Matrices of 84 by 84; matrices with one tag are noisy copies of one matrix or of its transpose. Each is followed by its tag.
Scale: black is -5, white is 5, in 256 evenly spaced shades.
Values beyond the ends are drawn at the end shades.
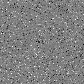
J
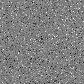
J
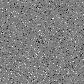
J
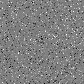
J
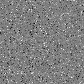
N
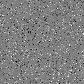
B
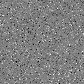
B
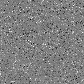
N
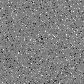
J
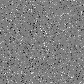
N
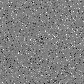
J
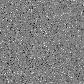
N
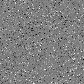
B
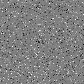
J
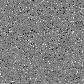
N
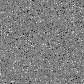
N
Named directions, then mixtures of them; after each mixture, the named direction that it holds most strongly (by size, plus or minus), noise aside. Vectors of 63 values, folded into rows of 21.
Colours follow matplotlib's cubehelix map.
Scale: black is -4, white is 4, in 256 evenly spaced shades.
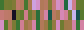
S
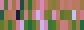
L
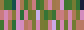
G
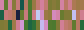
L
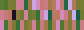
S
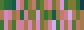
G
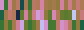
L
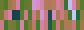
S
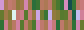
S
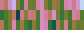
G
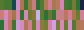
G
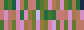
G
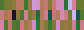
S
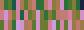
G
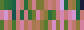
G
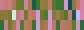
S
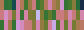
G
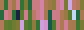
L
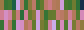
G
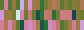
L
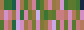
G
